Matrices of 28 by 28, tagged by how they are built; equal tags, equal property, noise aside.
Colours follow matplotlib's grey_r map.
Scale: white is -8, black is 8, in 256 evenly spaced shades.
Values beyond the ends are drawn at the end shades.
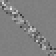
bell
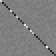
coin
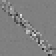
bell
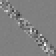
bell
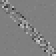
bell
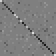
coin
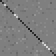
coin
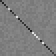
coin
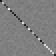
coin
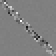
bell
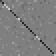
coin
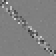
bell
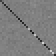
coin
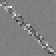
bell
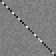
coin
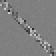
bell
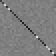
coin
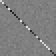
coin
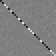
coin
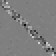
bell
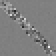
bell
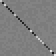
coin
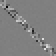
bell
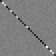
coin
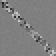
bell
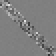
bell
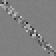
bell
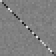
coin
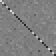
coin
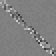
bell
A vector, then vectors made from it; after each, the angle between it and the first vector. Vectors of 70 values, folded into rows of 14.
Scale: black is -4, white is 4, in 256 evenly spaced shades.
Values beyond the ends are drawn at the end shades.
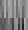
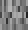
orthogonal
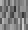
partly opposed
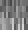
nearly opposite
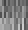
nearly opposite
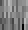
nearly parallel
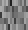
orthogonal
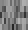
orthogonal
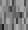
orthogonal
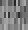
partly opposed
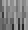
nearly parallel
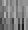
nearly parallel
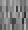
partly aligned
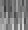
nearly opposite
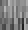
nearly parallel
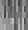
nearly opposite
